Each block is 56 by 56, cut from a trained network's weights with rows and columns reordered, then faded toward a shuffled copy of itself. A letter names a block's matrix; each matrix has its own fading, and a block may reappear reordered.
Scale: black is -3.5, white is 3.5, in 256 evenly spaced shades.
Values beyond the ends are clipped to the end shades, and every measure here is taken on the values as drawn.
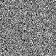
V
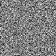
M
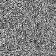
V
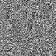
M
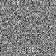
M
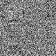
M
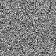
M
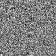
V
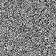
V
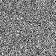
V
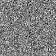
V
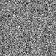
M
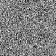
M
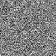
M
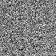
V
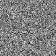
V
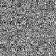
M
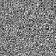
M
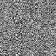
M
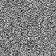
M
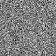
M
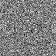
V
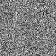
V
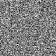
V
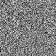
V
